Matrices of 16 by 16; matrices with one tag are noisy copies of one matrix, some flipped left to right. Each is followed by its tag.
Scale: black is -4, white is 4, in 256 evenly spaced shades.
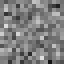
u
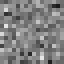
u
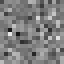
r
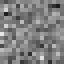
u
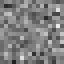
u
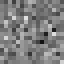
r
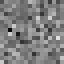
r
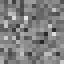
r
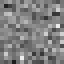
u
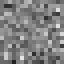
u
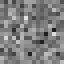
r
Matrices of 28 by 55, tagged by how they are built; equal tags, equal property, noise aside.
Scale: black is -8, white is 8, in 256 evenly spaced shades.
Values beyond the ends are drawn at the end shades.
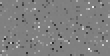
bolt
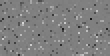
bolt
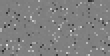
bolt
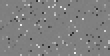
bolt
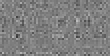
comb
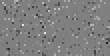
bolt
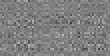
comb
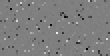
bolt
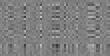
comb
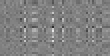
comb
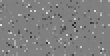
bolt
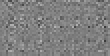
comb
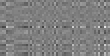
comb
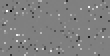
bolt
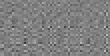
comb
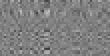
comb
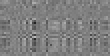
comb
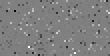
bolt
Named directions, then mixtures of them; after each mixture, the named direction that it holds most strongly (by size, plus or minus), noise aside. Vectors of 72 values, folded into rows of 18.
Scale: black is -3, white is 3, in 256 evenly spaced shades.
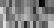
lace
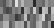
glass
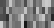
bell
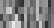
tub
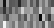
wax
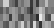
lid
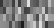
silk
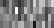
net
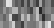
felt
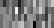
net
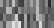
tub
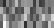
lace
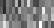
silk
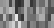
tub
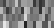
glass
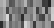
bell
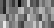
wax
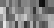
lace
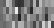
net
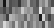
wax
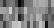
tub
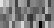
silk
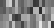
felt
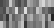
bell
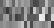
glass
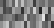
glass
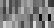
wax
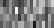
net
